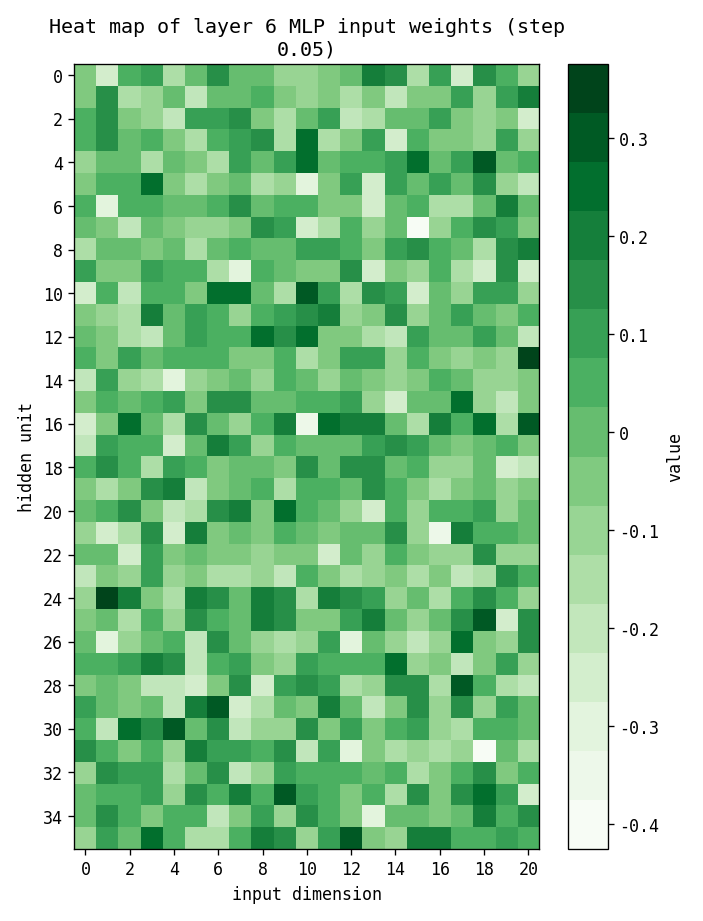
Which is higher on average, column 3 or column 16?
column 3
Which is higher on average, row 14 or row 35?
row 35
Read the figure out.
Title: Heat map of layer 6 MLP input weights (step 0.05)
x-axis: input dimension, ticks 0 2 4 6 8 10 12 14 16 18 20
y-axis: hidden unit, ticks 0 2 4 6 8 10 12 14 16 18 20 22 24 26 28 30 32 34 (0 at the top)
Colour bar: value, ticks -0.4 -0.3 -0.2 -0.1 0 0.1 0.2 0.3
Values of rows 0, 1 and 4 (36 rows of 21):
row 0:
-0.05 -0.25 0.05 0.1 -0.15 0 0.15 0 0 -0.1 -0.1 -0.05 0 0.2 0.15 -0.15 0.1 -0.25 0.15 0.05 -0.1
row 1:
-0.05 0.15 -0.15 -0.1 0 -0.2 0 0 0.05 -0.05 -0.1 -0.05 -0.15 -0.05 -0.2 -0.05 -0.05 0.1 -0.1 0.1 0.2
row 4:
-0.1 0 0 -0.15 0 -0.05 -0.15 0.1 0 0.1 0.25 0 0.05 0.05 0.1 0.25 0 0.1 0.3 0 0.05
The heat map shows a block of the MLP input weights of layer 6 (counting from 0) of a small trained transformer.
